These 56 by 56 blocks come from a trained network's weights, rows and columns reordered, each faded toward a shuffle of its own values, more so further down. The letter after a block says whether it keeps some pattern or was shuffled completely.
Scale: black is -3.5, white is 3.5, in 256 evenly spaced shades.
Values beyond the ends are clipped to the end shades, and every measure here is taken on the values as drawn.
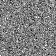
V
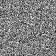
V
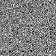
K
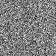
V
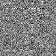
K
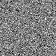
V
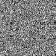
K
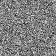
V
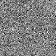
K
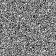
V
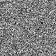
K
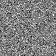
V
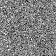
V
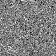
V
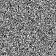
V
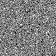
V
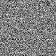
K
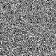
K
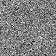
V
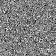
V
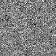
K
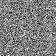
V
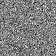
V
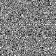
K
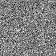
V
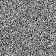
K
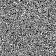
V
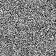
V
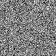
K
